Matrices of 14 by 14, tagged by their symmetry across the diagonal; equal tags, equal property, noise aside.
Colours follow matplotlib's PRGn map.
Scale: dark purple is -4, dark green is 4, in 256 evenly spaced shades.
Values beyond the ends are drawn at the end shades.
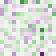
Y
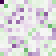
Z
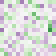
Y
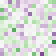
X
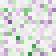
Y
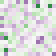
Z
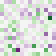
X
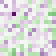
Z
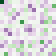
Z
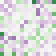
Z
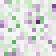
Y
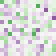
Y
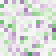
X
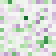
Y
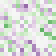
X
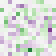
X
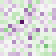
Z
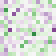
Y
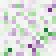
X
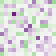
Z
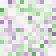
X
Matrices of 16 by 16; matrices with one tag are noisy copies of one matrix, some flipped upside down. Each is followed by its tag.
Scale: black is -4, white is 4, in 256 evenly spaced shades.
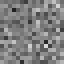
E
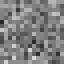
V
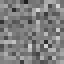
E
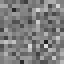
E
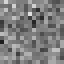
V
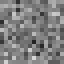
V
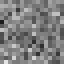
V
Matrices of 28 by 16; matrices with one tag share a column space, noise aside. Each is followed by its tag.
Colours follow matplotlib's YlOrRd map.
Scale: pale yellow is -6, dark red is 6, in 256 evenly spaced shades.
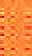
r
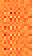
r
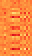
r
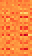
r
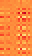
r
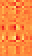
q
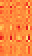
q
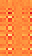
r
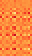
r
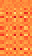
r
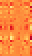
q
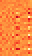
r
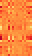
q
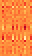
q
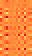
r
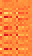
r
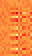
r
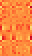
q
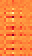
r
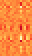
q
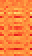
r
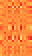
q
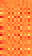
r
